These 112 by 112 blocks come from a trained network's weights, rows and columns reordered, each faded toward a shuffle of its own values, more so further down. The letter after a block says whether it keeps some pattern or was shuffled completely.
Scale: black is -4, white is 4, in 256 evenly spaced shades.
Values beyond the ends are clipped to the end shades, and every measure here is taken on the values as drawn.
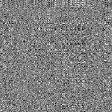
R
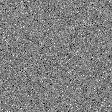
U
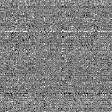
R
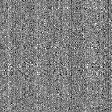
R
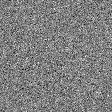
U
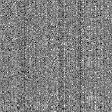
R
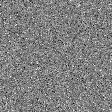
U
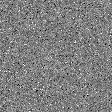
U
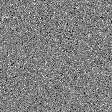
U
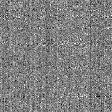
R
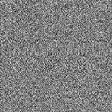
R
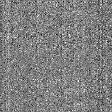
R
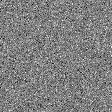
U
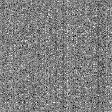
R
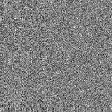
R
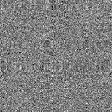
R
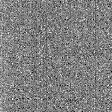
R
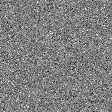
U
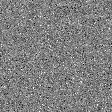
U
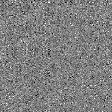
R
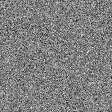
U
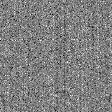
R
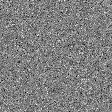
U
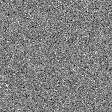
U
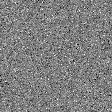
U
